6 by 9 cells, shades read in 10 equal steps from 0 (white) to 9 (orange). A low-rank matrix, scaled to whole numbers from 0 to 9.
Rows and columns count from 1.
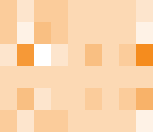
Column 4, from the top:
4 4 2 3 3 4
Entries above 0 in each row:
9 9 8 9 9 9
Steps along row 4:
same same same same same same same same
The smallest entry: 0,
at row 3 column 3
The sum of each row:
28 27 36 27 33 27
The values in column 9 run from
1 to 9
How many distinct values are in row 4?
1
